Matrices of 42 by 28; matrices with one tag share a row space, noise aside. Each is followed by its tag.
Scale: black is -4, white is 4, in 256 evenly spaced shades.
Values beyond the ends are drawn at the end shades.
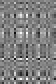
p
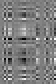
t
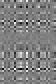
p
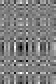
p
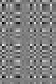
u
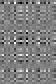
p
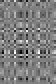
p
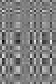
u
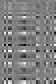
t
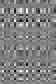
p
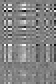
t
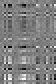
t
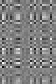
u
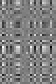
u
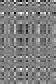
p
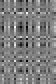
p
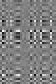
u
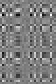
u
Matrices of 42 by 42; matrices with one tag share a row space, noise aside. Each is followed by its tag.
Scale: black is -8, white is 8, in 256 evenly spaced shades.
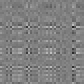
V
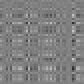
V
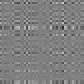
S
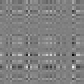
V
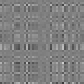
S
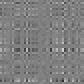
S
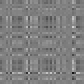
V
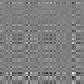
V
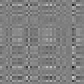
V
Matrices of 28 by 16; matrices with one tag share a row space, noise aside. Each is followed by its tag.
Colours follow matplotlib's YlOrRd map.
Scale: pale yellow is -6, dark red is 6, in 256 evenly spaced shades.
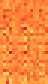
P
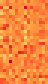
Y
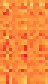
P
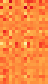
Y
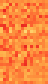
Y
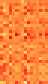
Y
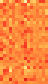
Y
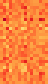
P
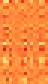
P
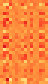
P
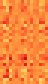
P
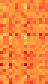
Y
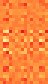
P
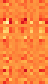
P
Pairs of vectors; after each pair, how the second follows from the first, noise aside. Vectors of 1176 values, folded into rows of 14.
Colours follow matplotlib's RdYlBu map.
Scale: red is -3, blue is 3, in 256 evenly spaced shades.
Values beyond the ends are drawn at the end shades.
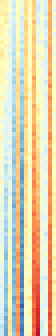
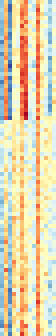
wrapped around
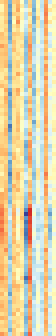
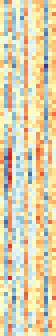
wrapped around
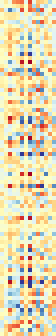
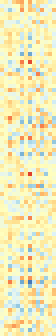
shrunk
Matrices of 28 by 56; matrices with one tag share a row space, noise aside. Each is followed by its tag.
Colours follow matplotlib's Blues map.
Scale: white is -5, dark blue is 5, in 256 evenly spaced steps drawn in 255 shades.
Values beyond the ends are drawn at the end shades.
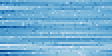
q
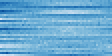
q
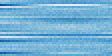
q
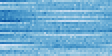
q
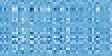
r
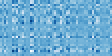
r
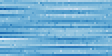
q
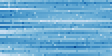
q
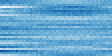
q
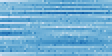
q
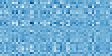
r
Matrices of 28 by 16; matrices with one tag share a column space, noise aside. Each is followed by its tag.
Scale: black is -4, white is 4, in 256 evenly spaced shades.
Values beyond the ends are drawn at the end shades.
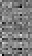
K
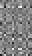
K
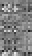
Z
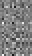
K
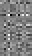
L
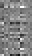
K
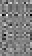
L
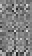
Z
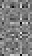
K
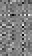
L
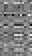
L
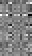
L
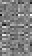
L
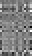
Z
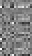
K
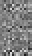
Z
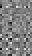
K
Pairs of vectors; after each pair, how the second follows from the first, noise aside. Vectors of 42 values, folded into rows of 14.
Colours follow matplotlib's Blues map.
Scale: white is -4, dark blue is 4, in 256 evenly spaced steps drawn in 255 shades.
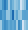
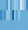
partly zeroed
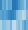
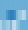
partly zeroed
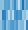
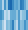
shuffled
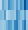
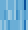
partly zeroed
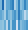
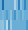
partly zeroed
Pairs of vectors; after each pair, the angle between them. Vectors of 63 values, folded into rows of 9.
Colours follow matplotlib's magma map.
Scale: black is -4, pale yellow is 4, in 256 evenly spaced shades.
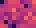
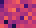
nearly parallel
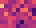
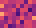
partly aligned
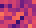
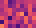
partly aligned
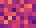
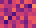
nearly opposite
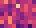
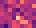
orthogonal
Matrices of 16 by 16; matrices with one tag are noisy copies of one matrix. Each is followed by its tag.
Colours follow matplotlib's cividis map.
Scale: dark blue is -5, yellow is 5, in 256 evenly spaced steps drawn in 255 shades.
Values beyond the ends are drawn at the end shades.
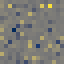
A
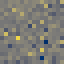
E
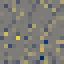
E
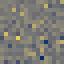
E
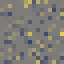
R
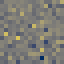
E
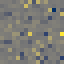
R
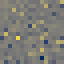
E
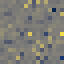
R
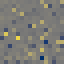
E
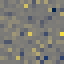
R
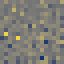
E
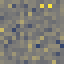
A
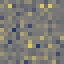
A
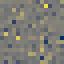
E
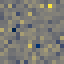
A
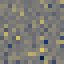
E
